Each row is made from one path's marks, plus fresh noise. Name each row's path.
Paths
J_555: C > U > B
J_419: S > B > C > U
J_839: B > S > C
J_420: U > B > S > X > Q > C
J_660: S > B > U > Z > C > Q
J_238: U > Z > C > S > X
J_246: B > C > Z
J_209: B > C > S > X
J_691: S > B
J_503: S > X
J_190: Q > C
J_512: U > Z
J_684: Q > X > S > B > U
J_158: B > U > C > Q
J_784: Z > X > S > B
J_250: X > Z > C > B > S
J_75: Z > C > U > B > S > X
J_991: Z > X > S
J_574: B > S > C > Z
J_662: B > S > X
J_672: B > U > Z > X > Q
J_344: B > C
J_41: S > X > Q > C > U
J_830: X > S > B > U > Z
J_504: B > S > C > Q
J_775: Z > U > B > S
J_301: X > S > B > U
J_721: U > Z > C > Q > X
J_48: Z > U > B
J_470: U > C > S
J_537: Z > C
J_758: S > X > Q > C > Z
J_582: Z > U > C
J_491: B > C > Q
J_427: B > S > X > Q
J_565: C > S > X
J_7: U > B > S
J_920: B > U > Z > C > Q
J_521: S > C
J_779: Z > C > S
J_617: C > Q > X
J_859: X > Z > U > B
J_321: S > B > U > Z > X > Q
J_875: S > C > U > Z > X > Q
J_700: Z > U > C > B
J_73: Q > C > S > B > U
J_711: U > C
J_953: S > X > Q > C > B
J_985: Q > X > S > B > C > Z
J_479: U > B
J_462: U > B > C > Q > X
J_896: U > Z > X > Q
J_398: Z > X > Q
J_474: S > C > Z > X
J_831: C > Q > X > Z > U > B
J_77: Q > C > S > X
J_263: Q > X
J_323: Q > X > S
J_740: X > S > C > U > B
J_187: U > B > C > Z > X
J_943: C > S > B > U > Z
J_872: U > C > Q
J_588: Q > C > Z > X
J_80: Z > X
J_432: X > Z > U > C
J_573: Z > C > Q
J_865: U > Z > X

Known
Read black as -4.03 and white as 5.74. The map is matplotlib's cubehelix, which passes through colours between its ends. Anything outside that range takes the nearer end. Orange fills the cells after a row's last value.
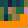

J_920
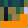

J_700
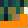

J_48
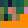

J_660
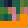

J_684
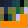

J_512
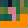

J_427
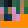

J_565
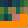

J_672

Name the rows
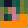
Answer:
J_41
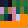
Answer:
J_991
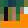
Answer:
J_555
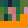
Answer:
J_73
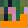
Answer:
J_839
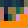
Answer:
J_582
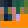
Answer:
J_238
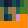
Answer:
J_721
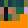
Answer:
J_246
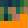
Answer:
J_831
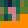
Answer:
J_953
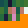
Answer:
J_7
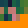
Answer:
J_985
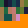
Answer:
J_617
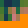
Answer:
J_462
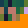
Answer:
J_943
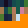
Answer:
J_865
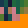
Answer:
J_250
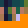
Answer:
J_432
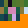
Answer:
J_691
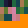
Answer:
J_77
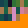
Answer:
J_662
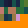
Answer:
J_588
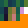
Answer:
J_479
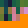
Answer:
J_740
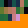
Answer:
J_263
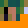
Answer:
J_344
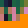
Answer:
J_470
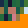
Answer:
J_775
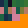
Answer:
J_784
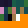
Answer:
J_80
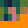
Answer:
J_420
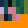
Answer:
J_779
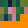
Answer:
J_504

